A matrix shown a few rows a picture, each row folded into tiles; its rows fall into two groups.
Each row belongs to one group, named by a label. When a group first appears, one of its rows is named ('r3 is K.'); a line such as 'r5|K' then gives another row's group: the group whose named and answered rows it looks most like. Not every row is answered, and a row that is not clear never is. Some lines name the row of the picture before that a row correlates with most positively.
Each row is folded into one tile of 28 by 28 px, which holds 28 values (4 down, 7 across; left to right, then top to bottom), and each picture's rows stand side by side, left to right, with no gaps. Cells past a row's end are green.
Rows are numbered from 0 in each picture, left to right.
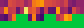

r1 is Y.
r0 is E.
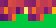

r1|E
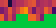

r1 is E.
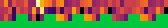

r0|Y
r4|Y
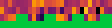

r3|Y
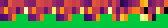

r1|E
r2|E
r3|E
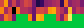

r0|Y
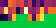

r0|E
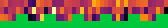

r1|E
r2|E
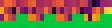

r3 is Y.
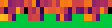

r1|Y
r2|Y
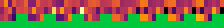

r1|E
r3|Y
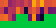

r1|Y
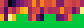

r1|Y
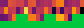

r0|E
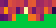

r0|E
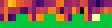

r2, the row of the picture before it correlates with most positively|1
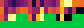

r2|Y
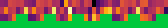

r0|E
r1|E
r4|E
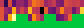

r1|Y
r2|E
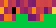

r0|Y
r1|E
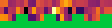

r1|E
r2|Y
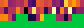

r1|E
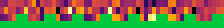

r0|E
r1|Y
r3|E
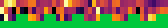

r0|Y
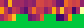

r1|E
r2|E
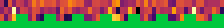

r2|Y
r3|E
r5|Y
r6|E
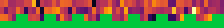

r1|Y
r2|Y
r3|Y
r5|Y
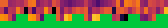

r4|Y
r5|E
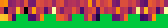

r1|E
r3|Y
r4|E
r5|E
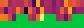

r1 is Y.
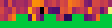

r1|Y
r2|Y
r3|E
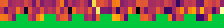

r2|Y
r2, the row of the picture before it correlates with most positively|1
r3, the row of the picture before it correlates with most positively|0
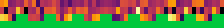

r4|E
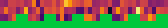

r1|Y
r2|Y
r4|E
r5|Y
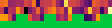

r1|Y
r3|E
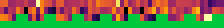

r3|Y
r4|Y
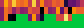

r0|Y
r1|Y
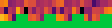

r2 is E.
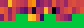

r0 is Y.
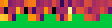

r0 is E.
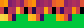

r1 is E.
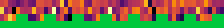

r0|Y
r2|Y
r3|E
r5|Y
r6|Y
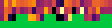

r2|E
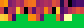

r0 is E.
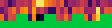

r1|Y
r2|Y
